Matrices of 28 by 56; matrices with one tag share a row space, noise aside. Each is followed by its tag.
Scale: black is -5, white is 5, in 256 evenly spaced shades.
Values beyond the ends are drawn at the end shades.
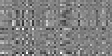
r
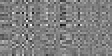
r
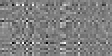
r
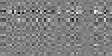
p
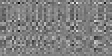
p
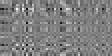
r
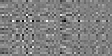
r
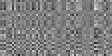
p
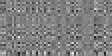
p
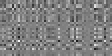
p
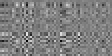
r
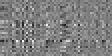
r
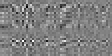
r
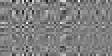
r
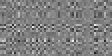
p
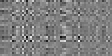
r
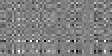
p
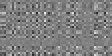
p
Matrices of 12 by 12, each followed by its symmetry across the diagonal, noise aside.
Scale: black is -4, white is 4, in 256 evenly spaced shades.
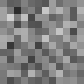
antisymmetric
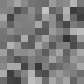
symmetric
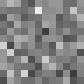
neither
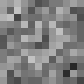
symmetric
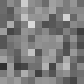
neither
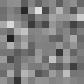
antisymmetric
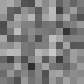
symmetric
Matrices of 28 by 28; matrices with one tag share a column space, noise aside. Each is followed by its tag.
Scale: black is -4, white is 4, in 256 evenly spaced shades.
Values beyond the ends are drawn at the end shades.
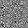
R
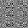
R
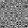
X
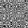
X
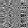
R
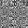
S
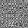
R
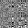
X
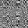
S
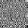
X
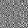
R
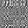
S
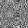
X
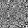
X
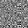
X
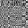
S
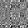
X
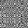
R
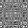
X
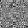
X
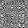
R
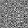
R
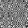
X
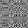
R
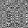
R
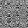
R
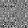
X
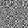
S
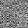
R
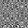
X
